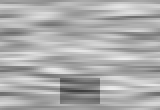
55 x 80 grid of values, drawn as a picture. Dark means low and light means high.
Average level on the scale: 70%. Ninth with the lowest average: bottom middle. Grain: streaks across. Odd patch: lower, in the bottom middle.
